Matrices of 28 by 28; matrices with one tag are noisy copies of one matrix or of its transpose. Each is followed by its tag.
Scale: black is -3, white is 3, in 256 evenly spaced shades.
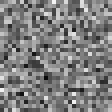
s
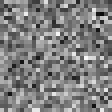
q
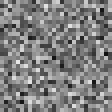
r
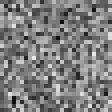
q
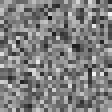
s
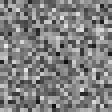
r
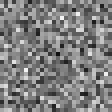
r
